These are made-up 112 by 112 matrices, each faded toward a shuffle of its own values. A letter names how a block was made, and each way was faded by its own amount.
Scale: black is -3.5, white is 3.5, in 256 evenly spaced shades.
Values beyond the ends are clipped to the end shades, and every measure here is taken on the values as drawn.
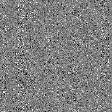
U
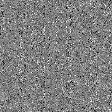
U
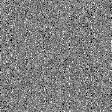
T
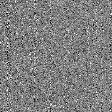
T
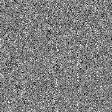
T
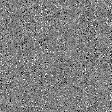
U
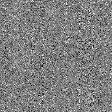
T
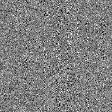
T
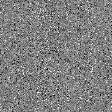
U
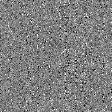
U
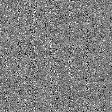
T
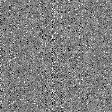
T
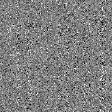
T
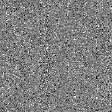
U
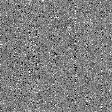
U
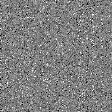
U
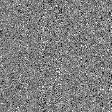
T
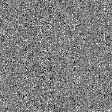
T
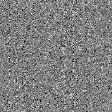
T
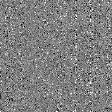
U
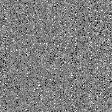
U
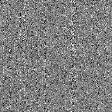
T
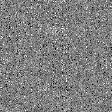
U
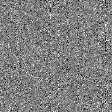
T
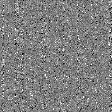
U
